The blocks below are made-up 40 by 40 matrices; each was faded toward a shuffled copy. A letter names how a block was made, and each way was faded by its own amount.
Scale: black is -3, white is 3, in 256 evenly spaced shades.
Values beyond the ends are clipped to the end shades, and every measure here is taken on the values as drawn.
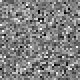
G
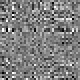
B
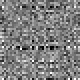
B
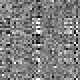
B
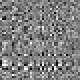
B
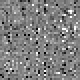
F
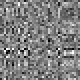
B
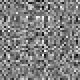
B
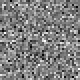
G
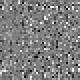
F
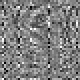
B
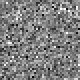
G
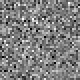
G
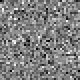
G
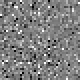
F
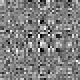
B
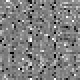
F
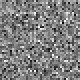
G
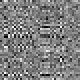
B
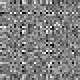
B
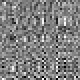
B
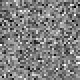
G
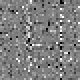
F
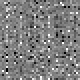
F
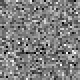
G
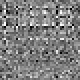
B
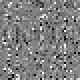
F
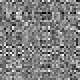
B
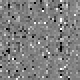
F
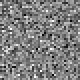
G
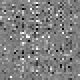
F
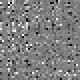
F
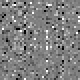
F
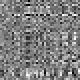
B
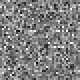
G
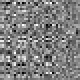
B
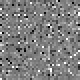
F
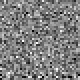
G
